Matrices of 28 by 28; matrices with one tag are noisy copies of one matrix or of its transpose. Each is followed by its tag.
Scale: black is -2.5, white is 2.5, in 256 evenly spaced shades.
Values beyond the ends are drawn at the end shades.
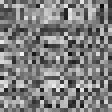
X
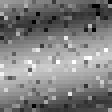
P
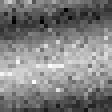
P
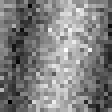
P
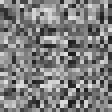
X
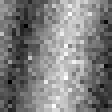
P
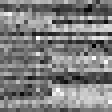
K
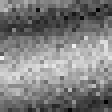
P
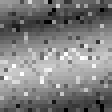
P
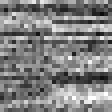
K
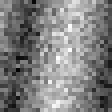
P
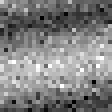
P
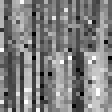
K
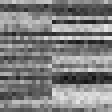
K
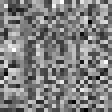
X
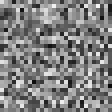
X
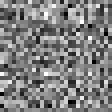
X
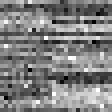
K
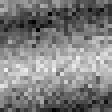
P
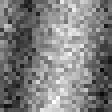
P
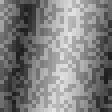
P
